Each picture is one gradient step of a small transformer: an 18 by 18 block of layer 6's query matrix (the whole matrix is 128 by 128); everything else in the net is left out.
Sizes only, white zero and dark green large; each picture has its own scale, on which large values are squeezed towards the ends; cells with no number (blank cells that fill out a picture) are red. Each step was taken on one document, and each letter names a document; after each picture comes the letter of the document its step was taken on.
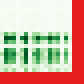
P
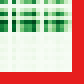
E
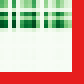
E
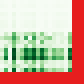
P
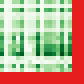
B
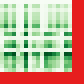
P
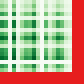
E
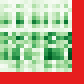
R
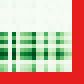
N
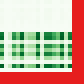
B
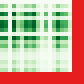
E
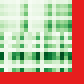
B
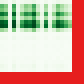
N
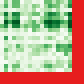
R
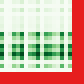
B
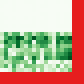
P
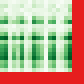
R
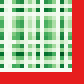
B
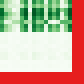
R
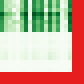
R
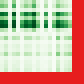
N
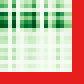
N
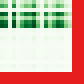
N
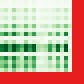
P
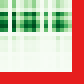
N
